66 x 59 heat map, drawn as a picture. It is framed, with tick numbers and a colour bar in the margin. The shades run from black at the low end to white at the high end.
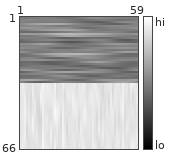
It is made of 2 by 1 panels. Panel 1,1: middling, streaked across. Panel 2,1: very high, streaked downward, faint in contrast.
